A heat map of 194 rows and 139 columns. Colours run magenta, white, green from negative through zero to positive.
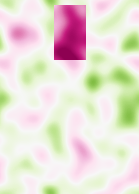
The middle right is the ninth with the highest average. The top middle is the ninth with the lowest average. In the top middle lies a patch that is lower than the rest. There are no regular stripes. The values are skewed, with a long tail toward low values. The top middle is the roughest part.
